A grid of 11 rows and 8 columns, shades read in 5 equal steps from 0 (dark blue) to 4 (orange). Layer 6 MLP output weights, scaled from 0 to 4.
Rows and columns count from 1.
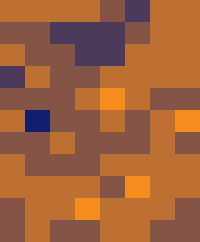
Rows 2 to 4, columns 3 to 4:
1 1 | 2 1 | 2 2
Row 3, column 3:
2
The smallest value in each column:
1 0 1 1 1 1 2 2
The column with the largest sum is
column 7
